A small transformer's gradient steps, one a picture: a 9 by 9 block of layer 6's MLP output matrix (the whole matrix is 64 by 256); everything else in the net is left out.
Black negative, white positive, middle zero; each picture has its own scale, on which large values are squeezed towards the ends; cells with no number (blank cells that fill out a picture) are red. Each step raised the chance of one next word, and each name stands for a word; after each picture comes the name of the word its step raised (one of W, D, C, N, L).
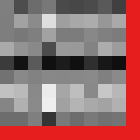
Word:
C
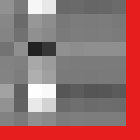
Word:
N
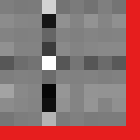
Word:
C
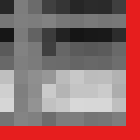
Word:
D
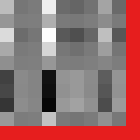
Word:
D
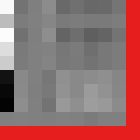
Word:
D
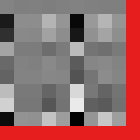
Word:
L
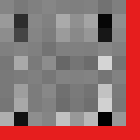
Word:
L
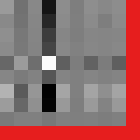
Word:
C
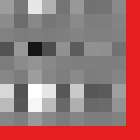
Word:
N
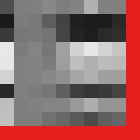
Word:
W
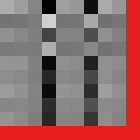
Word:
W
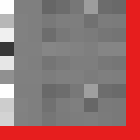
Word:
N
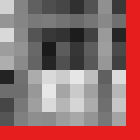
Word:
D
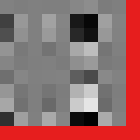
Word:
L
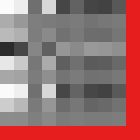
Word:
N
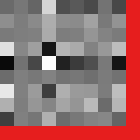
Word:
C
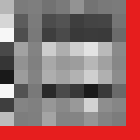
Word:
W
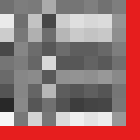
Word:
L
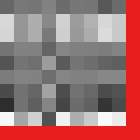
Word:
L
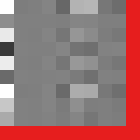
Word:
N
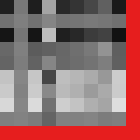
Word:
D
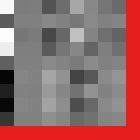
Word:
D
